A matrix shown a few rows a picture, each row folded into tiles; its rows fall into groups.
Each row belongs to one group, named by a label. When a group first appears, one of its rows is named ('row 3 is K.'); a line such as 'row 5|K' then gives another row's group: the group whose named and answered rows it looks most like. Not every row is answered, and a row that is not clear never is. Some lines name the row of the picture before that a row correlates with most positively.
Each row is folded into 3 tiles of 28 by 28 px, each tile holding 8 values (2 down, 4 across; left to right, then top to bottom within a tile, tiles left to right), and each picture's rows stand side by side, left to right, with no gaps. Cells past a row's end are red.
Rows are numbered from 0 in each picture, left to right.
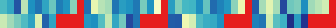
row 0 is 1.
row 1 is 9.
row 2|9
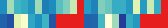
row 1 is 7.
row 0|9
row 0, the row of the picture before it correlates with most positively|2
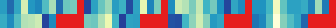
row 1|9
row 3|7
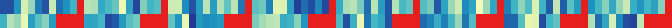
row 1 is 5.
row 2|5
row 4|9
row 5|5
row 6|7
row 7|9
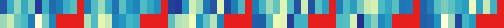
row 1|9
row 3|7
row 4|5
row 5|7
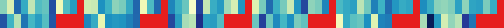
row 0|5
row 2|9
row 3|5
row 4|1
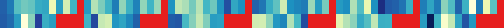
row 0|7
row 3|1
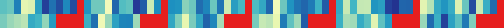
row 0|1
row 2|9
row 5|5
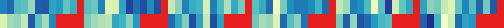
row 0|1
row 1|1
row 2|5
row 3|1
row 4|5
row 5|7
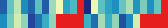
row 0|9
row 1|9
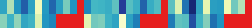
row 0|5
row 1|1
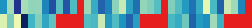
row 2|5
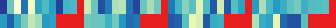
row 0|7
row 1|5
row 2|7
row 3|9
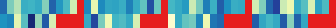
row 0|9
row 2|1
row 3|5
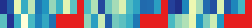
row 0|7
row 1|5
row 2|1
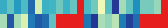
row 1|9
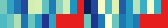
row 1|7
